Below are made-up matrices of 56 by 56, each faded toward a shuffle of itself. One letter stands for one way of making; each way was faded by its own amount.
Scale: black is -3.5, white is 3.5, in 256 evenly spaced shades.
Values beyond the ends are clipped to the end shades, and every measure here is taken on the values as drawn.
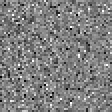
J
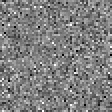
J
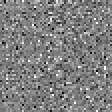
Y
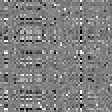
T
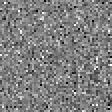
J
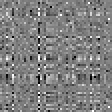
T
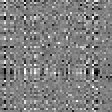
T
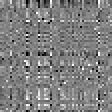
T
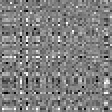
T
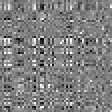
T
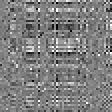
T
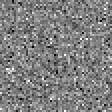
J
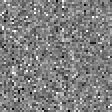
J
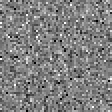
J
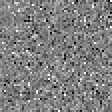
Y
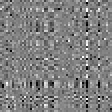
T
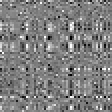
T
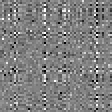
T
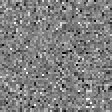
Y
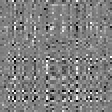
T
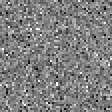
J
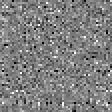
Y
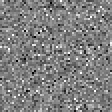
Y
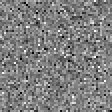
J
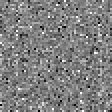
Y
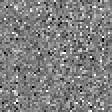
J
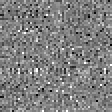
Y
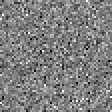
J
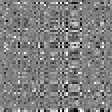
T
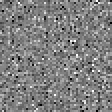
Y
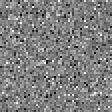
Y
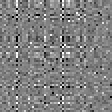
T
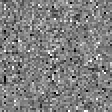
J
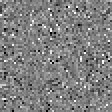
Y
